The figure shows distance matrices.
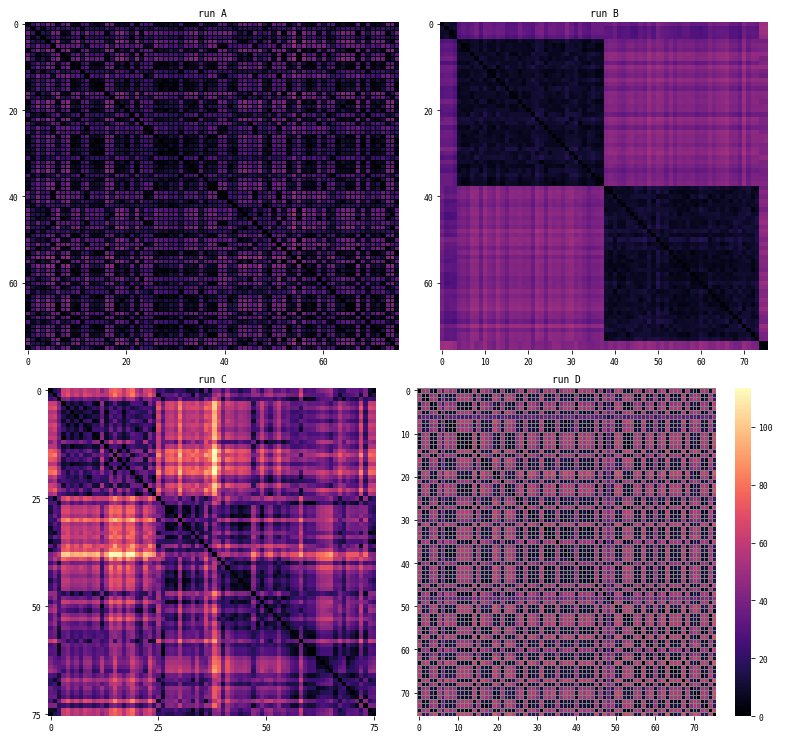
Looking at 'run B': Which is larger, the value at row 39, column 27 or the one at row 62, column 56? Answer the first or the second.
the first
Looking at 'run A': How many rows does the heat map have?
76
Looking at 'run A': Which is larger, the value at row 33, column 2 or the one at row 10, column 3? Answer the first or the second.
the first
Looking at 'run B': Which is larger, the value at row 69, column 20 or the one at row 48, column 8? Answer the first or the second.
the second
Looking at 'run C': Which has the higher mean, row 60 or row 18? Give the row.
18
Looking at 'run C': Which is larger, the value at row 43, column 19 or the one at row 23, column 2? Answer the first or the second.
the first
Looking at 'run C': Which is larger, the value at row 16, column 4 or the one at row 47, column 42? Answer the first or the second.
the second
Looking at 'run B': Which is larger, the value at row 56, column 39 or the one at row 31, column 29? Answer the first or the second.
the second
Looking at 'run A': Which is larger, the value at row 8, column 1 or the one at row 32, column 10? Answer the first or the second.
the first
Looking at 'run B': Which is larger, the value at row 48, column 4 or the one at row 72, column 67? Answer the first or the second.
the first
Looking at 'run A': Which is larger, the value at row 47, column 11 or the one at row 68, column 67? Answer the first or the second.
the second
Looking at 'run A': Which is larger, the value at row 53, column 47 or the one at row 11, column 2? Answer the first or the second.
the first
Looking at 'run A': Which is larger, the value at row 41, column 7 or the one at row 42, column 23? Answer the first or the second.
the first
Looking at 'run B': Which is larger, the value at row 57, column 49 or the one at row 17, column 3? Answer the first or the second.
the second
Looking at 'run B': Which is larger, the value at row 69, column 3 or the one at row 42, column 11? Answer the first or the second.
the second
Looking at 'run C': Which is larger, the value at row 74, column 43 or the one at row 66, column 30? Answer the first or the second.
the second
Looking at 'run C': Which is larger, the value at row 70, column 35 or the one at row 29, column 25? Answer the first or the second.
the second
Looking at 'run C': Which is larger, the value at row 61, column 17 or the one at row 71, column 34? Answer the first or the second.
the second
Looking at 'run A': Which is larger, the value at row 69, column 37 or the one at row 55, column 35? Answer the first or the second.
the first
